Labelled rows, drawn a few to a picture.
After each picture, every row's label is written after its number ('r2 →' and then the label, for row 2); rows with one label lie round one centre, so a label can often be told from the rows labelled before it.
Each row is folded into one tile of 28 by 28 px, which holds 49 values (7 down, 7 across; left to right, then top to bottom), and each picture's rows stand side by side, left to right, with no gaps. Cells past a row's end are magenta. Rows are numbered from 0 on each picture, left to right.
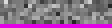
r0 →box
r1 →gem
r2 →gem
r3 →box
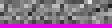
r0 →gem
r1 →gem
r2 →gem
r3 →box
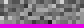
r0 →box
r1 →gem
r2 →box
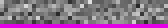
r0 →gem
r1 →gem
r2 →gem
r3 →box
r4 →box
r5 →gem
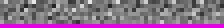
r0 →box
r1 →box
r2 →gem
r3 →box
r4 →box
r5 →box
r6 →box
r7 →box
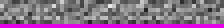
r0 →gem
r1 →gem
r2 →box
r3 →gem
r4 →gem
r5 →gem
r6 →gem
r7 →box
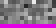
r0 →box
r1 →box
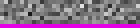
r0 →box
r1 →gem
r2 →gem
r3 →box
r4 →gem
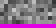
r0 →gem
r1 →box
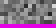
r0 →box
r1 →gem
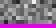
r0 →gem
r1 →box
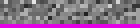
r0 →box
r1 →box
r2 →gem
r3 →gem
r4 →box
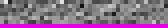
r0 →box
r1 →gem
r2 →box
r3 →gem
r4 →gem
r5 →box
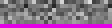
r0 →box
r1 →box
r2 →box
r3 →box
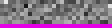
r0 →box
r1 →gem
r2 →box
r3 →gem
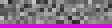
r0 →box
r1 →box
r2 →gem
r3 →box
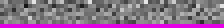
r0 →box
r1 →box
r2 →box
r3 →box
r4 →gem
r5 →box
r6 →box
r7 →gem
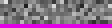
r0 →box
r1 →gem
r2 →box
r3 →gem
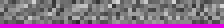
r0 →gem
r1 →box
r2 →gem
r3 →gem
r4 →box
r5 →box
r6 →box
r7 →gem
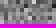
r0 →box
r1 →box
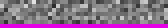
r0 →gem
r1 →box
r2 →gem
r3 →gem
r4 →box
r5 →box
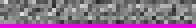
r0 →box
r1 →box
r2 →gem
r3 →gem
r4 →gem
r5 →gem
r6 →gem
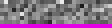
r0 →box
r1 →gem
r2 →box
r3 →gem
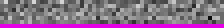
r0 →box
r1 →box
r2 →box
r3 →gem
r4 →gem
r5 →gem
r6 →box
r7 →gem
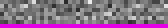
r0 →gem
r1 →box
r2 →box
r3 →box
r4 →gem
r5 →gem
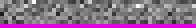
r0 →gem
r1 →box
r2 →gem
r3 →box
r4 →gem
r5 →gem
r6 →gem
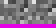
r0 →box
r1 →box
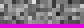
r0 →gem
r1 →box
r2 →gem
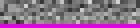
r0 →gem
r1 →box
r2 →box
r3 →box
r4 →box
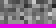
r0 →box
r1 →box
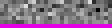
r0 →gem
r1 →box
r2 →box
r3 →box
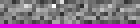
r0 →gem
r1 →gem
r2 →box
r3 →gem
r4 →gem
